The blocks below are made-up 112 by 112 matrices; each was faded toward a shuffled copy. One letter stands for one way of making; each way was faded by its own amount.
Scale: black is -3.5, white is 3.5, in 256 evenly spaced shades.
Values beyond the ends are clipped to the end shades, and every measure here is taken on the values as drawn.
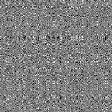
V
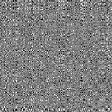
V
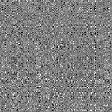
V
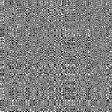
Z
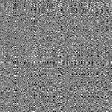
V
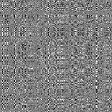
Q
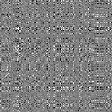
Z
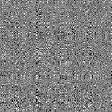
V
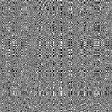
Q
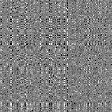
Q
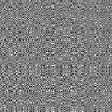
Z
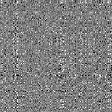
V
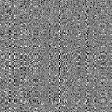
Q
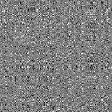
V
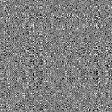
V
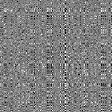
Q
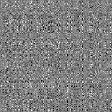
V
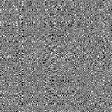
V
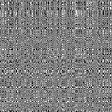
Z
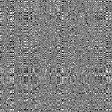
Q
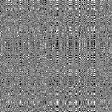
Q
